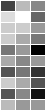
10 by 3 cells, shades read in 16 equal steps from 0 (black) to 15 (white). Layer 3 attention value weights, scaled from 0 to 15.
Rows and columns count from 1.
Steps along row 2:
up down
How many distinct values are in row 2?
3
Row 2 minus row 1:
9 4 -2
